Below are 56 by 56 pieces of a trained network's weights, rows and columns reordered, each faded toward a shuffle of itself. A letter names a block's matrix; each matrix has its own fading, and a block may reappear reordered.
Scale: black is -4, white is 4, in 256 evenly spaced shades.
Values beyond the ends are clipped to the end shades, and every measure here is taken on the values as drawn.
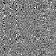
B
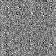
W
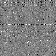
W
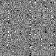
B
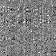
W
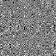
B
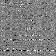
W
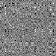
B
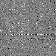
W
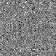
W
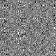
B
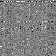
W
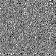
W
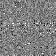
W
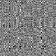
B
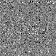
W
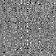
B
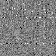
W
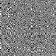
B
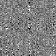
B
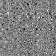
W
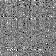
W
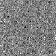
W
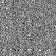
W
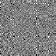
B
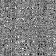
W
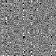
B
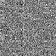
W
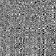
B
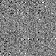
W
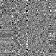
B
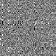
B
